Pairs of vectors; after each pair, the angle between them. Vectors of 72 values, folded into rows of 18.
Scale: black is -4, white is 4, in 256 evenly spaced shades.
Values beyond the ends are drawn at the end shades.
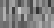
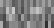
partly opposed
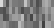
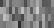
nearly opposite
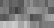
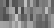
partly aligned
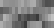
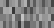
orthogonal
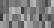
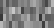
nearly parallel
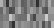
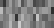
orthogonal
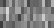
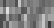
partly aligned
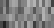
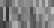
partly aligned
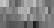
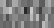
orthogonal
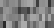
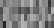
nearly parallel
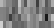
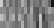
orthogonal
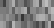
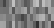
nearly parallel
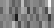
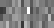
partly opposed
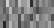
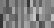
partly opposed
